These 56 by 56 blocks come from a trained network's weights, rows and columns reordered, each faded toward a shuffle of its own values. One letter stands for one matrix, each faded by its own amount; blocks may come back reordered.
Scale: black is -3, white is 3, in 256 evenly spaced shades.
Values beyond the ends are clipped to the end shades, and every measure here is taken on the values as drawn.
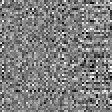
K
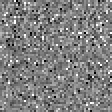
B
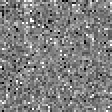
B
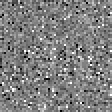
B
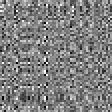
K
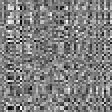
K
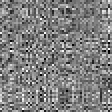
K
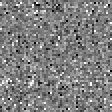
B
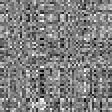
K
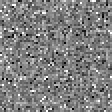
B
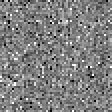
B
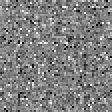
B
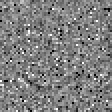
B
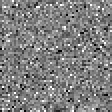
B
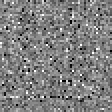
B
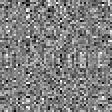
K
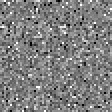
B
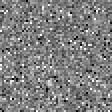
B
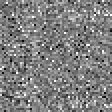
B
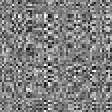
K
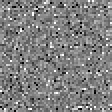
B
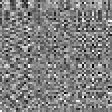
K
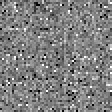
B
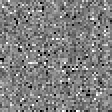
B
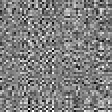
K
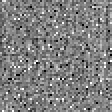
B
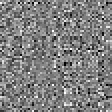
K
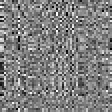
K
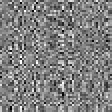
K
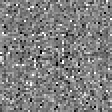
B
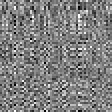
K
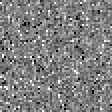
B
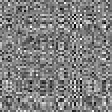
K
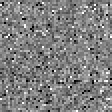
B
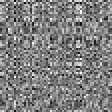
K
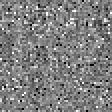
B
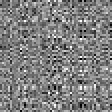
K
